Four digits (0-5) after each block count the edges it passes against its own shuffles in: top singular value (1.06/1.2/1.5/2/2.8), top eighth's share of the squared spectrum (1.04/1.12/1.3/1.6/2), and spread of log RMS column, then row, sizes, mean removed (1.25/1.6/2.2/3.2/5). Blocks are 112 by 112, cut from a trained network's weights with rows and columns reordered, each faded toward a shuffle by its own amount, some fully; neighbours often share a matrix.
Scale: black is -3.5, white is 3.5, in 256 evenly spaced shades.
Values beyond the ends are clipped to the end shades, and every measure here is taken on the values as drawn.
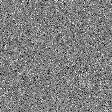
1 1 0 0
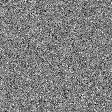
0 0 0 0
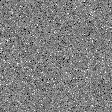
0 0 0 0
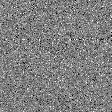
2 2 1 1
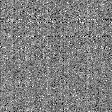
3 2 0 2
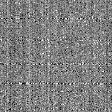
3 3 1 3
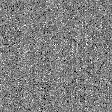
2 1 0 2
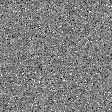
0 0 0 0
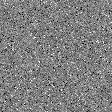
0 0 0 0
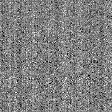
3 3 0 3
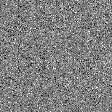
2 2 1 1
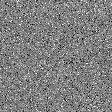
1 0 0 0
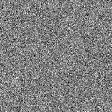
3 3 1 1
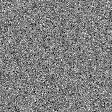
1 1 0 0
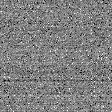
3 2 1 1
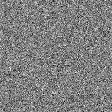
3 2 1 0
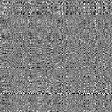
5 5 3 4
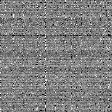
4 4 3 2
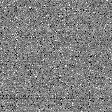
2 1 1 0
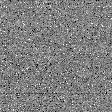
1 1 0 0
